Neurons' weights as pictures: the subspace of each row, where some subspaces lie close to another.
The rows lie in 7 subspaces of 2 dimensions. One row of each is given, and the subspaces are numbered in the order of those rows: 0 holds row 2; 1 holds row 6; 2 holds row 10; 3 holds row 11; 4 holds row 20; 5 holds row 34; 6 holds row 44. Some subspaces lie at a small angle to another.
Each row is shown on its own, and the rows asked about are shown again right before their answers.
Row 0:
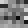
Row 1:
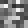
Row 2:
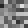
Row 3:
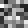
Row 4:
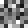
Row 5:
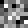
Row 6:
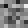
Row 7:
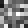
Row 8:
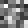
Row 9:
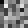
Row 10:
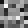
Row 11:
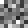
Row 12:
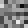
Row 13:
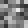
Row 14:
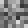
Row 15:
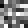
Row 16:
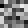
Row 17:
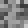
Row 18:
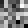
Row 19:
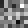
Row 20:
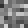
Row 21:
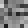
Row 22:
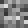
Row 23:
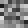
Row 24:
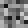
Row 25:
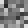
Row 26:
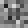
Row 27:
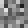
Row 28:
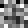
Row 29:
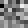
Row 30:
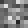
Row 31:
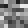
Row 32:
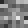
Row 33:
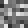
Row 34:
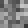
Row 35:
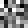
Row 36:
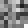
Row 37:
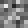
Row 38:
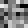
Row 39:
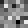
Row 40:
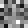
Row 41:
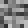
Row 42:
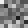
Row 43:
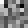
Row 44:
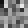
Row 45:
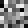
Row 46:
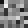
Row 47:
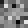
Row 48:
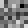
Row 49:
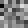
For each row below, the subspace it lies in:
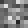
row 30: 1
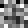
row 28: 3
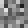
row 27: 6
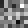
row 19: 1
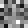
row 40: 3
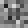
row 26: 1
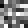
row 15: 4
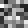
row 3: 2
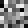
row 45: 2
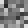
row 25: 2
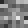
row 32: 3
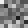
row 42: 3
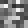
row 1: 0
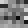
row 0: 3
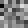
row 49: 6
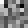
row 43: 6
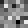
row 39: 0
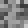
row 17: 5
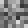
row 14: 5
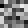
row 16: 2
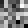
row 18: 5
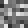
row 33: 4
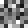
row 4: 3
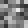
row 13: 5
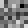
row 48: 1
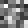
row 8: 5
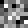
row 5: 0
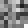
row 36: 5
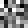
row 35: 6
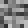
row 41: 4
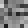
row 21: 4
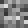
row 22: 2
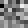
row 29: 6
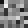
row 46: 2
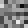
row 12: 0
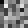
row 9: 6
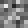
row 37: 0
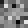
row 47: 0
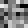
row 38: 1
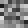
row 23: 6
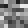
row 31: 1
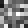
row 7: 4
